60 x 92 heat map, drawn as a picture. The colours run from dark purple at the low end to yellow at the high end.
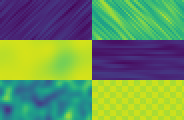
It is made of 3 by 2 panels. Panel 1,1: very low, slanting up to the right, faint in contrast. Panel 1,2: high, slanting down to the right. Panel 2,1: very high, smooth, faint in contrast. Panel 2,2: very low, streaked across, faint in contrast. Panel 3,1: middling, blotchy, strong in contrast. Panel 3,2: very high, checkered, faint in contrast.
